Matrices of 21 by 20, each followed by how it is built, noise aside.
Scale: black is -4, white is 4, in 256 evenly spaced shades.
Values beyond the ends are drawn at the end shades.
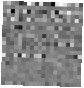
uneven rows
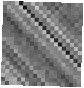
Toeplitz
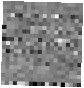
uneven rows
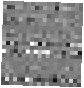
uneven rows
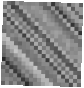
Toeplitz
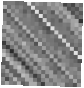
Toeplitz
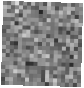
noise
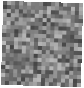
noise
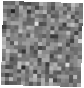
noise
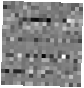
uneven rows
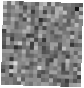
noise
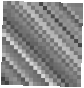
Toeplitz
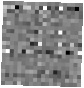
uneven rows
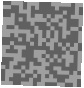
noise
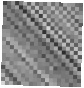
Toeplitz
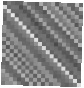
Toeplitz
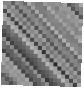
Toeplitz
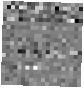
uneven rows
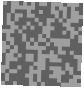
noise
